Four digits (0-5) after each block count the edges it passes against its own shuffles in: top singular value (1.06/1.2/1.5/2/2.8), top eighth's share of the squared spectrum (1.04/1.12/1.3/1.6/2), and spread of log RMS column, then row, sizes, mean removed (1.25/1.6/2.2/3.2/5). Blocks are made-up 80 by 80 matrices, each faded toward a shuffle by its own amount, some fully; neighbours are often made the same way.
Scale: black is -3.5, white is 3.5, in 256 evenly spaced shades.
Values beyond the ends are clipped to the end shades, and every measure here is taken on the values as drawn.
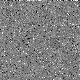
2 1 0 0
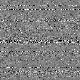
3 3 0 4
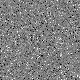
0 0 0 0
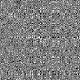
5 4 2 3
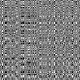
5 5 4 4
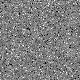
2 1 0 0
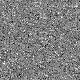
2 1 0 0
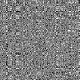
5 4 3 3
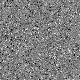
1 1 0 0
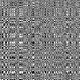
5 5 4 4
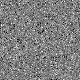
3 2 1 1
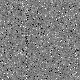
1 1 1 0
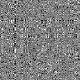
4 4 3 2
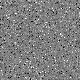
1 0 0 0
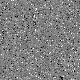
1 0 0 0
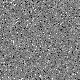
1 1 0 0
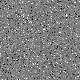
2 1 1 0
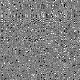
4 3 2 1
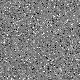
2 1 0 0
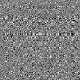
4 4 2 3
